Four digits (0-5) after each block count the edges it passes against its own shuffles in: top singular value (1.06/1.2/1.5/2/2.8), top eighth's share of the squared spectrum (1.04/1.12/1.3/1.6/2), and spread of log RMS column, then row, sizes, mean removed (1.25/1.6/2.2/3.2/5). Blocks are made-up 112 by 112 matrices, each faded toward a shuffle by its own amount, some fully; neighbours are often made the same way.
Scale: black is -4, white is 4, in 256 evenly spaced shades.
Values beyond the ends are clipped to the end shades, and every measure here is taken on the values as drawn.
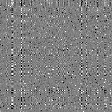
5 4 3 3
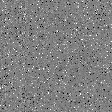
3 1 0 0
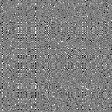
5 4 3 3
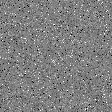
0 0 0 0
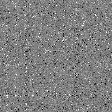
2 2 2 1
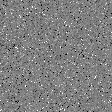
0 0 0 0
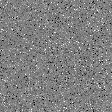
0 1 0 0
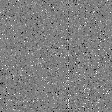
3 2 1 1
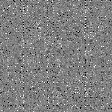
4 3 2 1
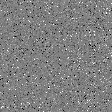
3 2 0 0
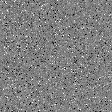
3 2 1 0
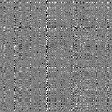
5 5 4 3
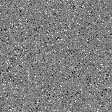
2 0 0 0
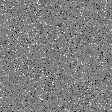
0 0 0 0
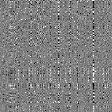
5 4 3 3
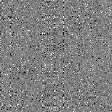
4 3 2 2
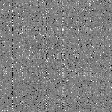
4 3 2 1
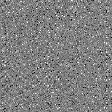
4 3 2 1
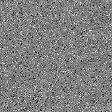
3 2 1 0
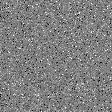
2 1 0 0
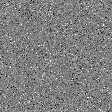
0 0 0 0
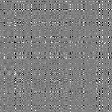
5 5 4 4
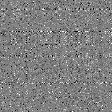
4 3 1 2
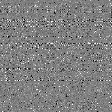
4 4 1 3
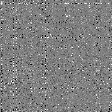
3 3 3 3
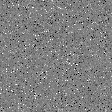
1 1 1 0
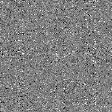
1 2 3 2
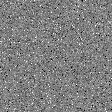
0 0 0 0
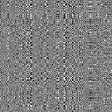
5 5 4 3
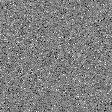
0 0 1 0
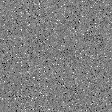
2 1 1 0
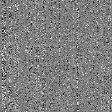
2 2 3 0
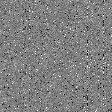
2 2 2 0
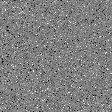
0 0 0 0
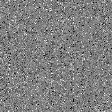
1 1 2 0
